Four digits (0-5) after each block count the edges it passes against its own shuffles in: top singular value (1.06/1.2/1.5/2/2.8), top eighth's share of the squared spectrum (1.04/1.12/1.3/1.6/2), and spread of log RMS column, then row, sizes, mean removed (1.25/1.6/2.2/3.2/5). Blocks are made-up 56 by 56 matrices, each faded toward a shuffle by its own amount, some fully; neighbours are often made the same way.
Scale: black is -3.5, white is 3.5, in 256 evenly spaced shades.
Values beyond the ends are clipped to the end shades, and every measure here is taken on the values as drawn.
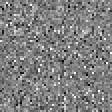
3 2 1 1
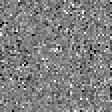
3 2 1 1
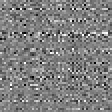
4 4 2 4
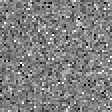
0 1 0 0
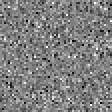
3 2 0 1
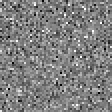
2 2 0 0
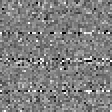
4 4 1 3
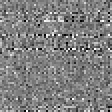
4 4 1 3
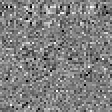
3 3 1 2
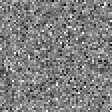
0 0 0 0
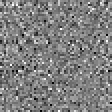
4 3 2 2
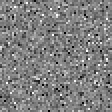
0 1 0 0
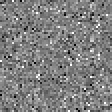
2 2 1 0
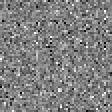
2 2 1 0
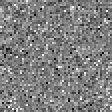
2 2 0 0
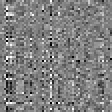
4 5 3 2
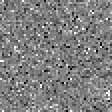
0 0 0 0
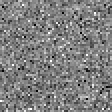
1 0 0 0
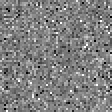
2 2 1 0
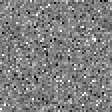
0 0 0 0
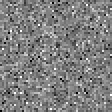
2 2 0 0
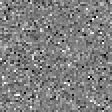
0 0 0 0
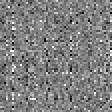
4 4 3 2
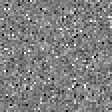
2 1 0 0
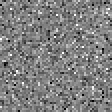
0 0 0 0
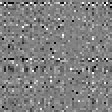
4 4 2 2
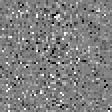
3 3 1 1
